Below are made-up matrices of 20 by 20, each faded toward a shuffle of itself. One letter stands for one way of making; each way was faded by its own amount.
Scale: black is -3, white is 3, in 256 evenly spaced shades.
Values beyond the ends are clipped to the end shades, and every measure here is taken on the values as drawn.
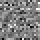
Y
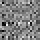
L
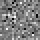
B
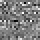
Y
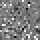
B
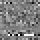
Y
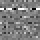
Y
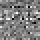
Y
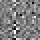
L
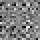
L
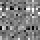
L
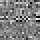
L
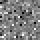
B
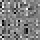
L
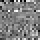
Y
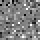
B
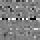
Y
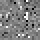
B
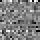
Y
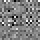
L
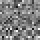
L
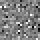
B
